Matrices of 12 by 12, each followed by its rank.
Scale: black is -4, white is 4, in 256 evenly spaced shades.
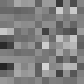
two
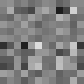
two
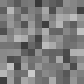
full rank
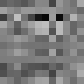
two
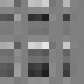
one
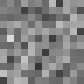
full rank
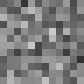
full rank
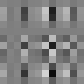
one
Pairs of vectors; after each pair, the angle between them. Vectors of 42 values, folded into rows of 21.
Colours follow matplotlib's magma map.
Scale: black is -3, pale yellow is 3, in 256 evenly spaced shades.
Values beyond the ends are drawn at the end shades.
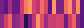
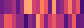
nearly parallel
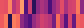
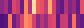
nearly opposite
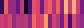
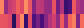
partly opposed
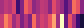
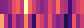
orthogonal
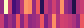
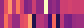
orthogonal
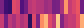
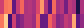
partly opposed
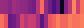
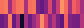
partly opposed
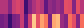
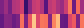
nearly parallel
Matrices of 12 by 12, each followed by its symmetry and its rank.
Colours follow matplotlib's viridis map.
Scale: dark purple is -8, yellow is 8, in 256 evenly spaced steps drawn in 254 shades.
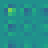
symmetric, rank one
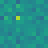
symmetric, rank two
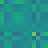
symmetric, rank two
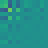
symmetric, rank one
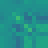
symmetric, rank two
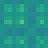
symmetric, rank two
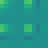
symmetric, rank one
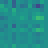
neither, rank two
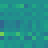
neither, rank two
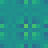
symmetric, rank one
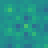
symmetric, rank two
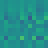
neither, rank two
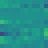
neither, rank two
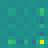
symmetric, rank one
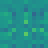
neither, rank two
